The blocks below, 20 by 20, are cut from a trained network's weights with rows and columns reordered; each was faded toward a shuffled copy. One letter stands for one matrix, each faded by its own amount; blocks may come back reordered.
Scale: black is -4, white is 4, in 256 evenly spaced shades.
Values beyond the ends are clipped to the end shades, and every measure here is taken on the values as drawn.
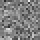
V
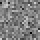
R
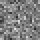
V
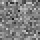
R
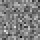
R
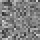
V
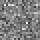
R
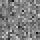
R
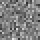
V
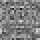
V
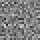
V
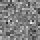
V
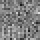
V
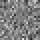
V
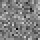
R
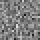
R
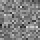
V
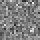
R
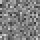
V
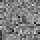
V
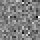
V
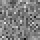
R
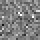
R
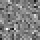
V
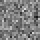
R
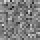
R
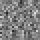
V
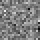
R
